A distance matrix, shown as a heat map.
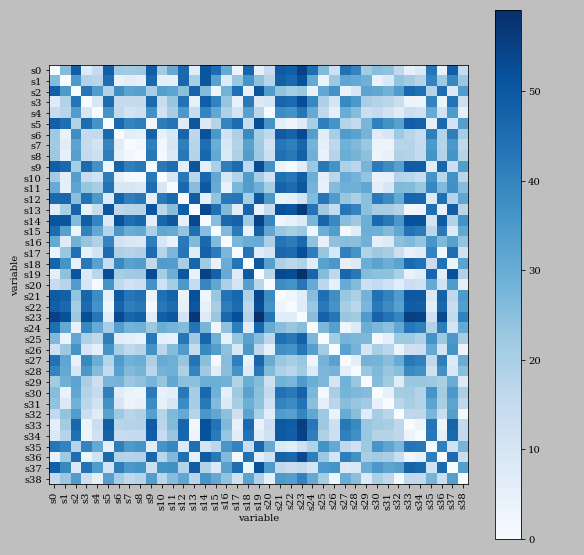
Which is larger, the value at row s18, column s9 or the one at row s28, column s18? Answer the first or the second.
the first
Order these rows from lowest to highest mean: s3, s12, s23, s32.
s32, s3, s12, s23
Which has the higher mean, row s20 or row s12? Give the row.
s12
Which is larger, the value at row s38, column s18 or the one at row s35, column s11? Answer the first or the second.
the second
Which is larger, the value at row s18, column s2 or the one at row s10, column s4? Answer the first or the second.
the second
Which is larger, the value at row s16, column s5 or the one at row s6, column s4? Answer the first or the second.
the first
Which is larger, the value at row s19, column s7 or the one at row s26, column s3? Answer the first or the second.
the first
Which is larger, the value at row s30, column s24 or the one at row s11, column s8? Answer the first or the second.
the first
